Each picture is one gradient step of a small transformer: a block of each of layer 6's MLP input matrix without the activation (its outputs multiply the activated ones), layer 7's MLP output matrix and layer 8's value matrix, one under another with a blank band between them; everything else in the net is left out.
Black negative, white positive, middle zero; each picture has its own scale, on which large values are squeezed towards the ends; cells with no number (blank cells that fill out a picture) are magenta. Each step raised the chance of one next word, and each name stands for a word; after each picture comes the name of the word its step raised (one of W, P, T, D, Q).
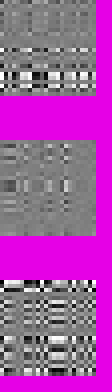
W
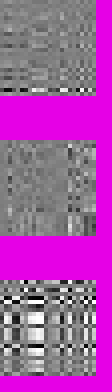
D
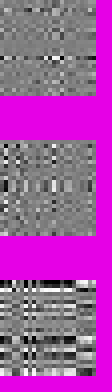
W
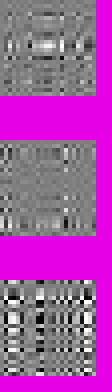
D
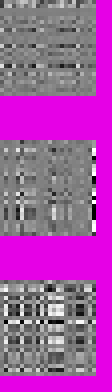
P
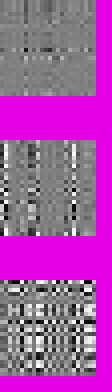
P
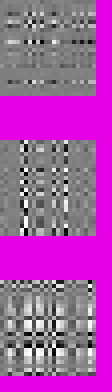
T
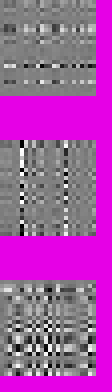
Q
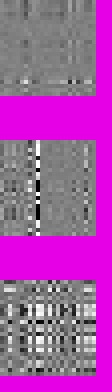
P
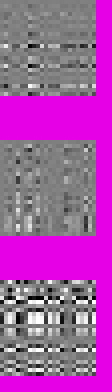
D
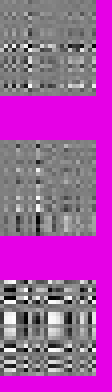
D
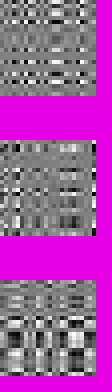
T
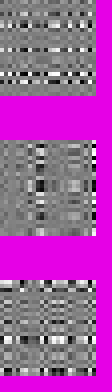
W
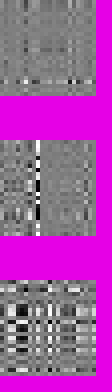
P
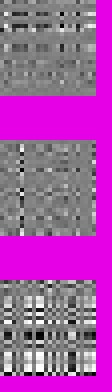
T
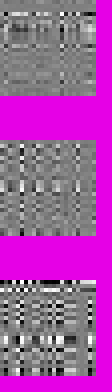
W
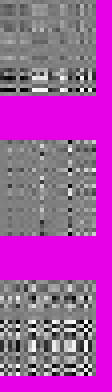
Q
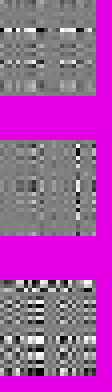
W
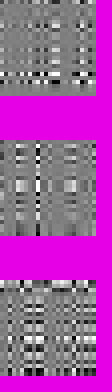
W
